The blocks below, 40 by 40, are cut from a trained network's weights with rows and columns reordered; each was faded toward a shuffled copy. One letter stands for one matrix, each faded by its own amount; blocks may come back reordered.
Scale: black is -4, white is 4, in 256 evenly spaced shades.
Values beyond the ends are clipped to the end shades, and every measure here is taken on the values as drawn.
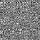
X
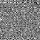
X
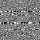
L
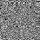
X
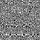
X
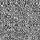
X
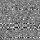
L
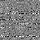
L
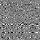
L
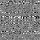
L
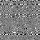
L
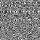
X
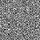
X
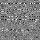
L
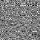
X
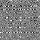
L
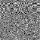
X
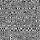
L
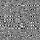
L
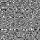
X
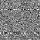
X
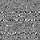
L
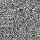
X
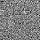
X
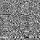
X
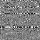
L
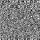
X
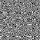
X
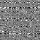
L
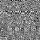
X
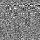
X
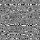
L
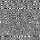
L
